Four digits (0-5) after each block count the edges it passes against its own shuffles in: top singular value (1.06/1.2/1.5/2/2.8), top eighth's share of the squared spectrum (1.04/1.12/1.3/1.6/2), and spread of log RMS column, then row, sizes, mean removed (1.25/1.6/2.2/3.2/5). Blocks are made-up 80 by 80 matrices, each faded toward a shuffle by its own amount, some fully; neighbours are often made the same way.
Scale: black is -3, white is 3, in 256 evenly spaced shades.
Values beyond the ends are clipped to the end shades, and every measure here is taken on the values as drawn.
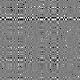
5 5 3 3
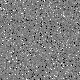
1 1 0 0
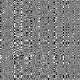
5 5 4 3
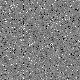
2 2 1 0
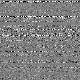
3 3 0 4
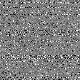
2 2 0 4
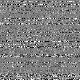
2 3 0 4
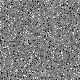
0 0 0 0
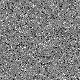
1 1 0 0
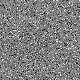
0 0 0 0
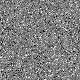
1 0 0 0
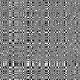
5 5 4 4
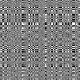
5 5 4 4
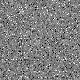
3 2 0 0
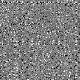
4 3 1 2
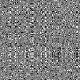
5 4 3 3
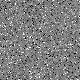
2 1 0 0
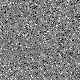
0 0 0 0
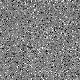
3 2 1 1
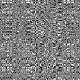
4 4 3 3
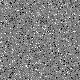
1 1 0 0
